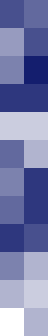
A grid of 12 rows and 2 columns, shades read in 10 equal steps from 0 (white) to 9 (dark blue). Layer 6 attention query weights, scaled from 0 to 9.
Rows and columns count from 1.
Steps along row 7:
up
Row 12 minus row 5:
-2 1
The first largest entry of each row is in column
1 2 2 1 1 1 2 2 1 1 1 2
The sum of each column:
59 66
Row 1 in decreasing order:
7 6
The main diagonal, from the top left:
7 7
